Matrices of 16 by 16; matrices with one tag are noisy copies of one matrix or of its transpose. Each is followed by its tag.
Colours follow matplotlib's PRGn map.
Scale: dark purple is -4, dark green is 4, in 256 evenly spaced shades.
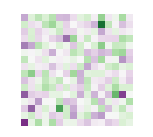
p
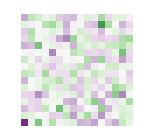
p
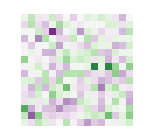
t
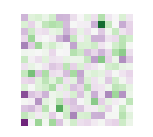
p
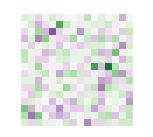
t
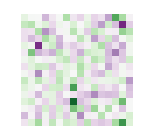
t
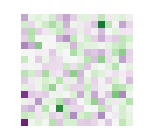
p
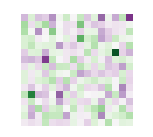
p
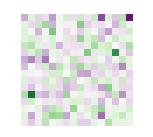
p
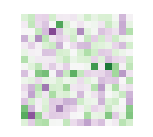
t
